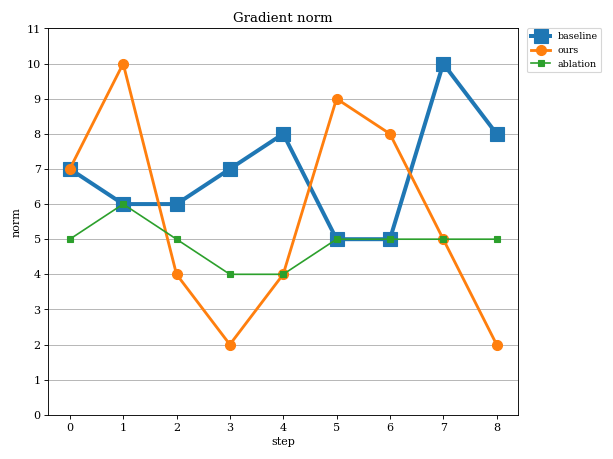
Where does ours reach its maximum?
1
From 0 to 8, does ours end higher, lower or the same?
lower
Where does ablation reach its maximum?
1
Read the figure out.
Title: Gradient norm
x-axis: step, ticks 0 1 2 3 4 5 6 7 8
y-axis: norm, ticks 0 1 2 3 4 5 6 7 8 9 10 11
Legend: baseline, ours, ablation
Values:
baseline: 7 6 6 7 8 5 5 10 8
ours: 7 10 4 2 4 9 8 5 2
ablation: 5 6 5 4 4 5 5 5 5
